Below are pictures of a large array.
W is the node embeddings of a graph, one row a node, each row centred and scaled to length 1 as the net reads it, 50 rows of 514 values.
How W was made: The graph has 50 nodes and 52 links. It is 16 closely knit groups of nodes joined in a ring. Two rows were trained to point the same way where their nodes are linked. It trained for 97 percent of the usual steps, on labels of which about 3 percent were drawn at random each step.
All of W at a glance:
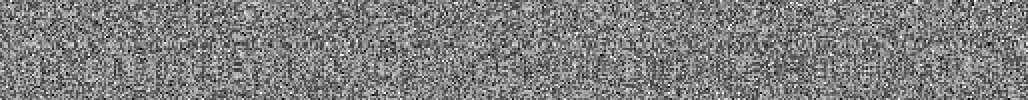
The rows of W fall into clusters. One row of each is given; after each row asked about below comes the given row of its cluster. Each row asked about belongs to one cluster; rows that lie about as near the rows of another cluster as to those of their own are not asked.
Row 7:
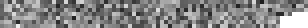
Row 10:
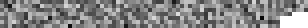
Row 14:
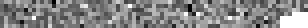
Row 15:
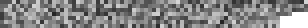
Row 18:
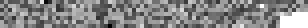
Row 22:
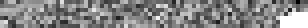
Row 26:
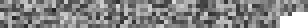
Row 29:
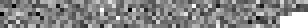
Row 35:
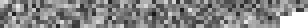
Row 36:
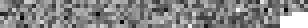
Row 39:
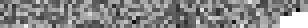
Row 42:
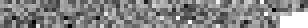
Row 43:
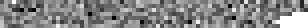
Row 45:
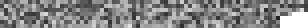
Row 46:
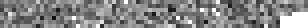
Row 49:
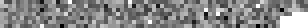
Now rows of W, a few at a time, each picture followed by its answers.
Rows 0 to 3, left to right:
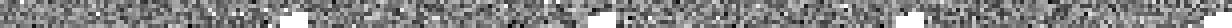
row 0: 36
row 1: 35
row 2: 26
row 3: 14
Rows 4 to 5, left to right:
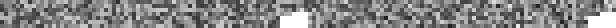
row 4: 46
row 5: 10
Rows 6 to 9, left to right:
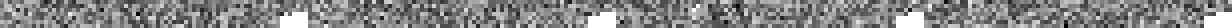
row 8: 18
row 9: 43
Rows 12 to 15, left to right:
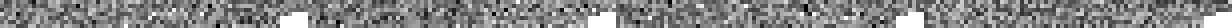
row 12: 29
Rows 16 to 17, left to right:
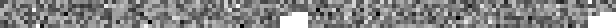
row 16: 45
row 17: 36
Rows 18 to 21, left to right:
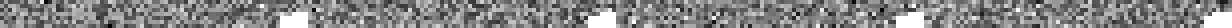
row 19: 49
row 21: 22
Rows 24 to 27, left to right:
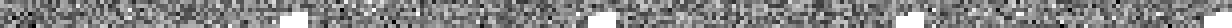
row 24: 42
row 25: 46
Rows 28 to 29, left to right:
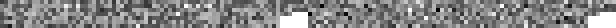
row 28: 15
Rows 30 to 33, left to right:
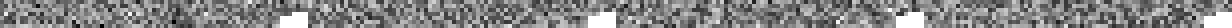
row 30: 39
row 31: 42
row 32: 35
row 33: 36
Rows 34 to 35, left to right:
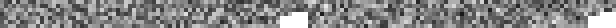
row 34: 29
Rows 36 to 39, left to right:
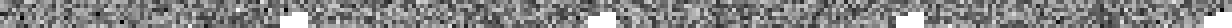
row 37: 39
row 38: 18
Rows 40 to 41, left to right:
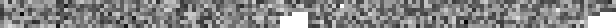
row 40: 7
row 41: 15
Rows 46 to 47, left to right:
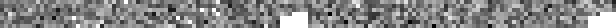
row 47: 7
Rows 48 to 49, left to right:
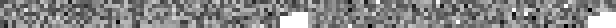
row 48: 45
